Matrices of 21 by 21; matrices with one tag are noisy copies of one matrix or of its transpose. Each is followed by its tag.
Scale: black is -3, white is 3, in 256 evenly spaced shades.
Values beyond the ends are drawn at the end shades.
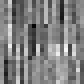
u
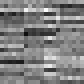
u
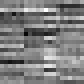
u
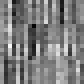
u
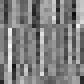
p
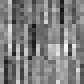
u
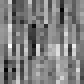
u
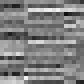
p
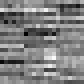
u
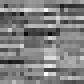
u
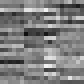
u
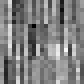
u
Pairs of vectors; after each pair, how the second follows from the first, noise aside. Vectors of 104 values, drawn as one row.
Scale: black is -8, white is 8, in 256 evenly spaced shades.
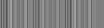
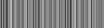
scaled up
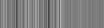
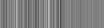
negated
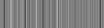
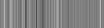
sign-scrambled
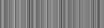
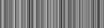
scaled up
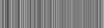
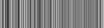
scaled up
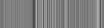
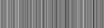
shuffled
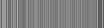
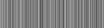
shuffled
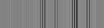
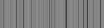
shuffled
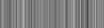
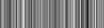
scaled up
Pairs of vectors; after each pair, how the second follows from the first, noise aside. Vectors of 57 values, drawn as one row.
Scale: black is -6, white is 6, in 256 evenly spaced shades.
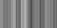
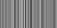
sign-scrambled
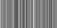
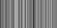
negated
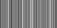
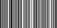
scaled up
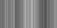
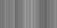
shrunk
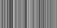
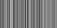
sign-scrambled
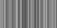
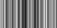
scaled up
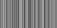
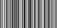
scaled up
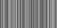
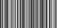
scaled up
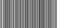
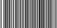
scaled up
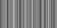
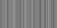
shrunk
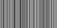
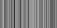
sign-scrambled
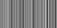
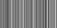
negated
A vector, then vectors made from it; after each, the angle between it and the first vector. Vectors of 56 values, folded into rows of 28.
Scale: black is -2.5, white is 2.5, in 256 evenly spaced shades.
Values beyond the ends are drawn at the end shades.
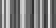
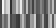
partly aligned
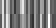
nearly parallel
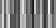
nearly parallel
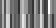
nearly parallel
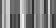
nearly parallel
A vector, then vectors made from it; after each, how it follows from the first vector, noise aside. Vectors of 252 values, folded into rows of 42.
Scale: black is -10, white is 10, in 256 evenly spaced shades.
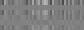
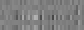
wrapped around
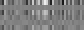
scaled up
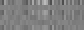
copied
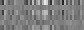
scaled up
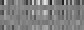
scaled up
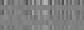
copied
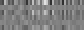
scaled up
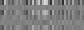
scaled up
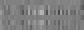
wrapped around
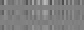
copied
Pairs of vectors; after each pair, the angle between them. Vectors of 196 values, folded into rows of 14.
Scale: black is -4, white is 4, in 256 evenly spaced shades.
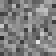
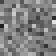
partly opposed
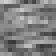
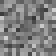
orthogonal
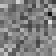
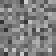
partly opposed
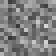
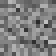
nearly opposite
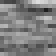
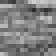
nearly parallel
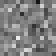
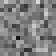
nearly opposite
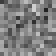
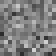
partly opposed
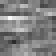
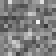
partly opposed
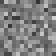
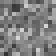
partly aligned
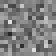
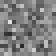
nearly parallel
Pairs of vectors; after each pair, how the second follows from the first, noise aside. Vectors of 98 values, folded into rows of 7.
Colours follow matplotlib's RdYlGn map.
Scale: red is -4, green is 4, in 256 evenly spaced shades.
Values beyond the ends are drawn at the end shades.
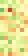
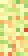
wrapped around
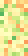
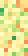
copied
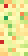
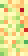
wrapped around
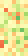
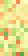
wrapped around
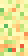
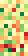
scaled up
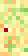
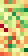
scaled up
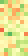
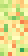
wrapped around
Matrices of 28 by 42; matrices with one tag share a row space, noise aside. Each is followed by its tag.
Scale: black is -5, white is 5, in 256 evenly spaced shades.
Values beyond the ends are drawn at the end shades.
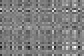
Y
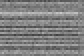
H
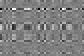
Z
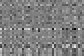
Y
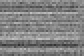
H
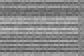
H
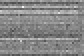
H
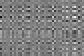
Y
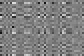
Z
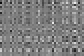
Y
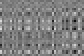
Y
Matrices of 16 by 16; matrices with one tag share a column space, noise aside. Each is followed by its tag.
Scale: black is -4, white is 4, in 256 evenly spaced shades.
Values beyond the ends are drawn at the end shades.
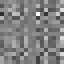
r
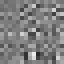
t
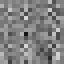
t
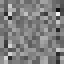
r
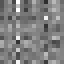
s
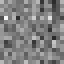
s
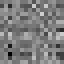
t
